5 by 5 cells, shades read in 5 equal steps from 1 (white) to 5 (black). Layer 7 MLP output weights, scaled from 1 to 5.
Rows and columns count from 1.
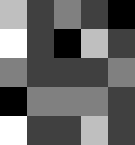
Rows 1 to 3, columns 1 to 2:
2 4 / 1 4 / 3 4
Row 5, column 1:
1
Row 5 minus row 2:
0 0 -1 0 0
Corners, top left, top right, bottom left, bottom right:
2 5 1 4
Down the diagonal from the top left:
2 4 4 3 4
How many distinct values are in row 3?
2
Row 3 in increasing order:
3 3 4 4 4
